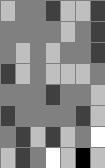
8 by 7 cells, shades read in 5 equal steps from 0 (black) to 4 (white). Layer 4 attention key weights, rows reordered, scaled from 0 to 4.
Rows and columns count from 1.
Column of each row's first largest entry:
1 5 2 2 7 7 7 4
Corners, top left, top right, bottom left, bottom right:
3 1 3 3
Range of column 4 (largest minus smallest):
3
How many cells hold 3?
17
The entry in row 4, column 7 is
2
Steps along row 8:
down up up down down up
